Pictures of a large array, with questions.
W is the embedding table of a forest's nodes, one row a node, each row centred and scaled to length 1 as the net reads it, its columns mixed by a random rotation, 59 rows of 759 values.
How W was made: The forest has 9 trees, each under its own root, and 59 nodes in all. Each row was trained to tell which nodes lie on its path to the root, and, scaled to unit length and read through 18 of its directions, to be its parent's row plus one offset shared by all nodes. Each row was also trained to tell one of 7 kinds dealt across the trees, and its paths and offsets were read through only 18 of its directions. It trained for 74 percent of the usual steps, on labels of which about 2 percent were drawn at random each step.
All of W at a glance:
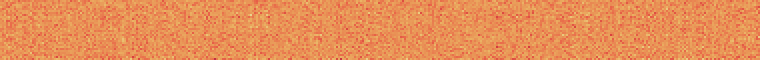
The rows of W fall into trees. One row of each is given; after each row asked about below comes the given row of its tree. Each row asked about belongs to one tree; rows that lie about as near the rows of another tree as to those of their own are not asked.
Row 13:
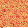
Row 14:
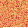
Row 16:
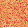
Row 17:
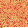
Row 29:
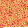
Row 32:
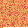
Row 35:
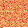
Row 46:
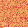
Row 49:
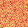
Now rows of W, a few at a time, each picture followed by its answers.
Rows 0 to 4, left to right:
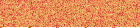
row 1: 46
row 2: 46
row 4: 35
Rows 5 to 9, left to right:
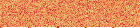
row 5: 32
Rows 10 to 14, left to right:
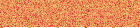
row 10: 14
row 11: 16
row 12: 35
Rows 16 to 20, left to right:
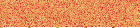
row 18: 16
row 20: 14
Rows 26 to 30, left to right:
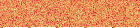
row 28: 46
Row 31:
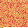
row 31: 16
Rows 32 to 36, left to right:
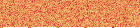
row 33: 14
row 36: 46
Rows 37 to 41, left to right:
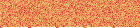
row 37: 32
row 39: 14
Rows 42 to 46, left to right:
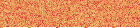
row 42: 35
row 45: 49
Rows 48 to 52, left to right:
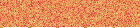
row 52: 35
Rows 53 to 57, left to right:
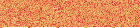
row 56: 16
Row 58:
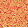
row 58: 14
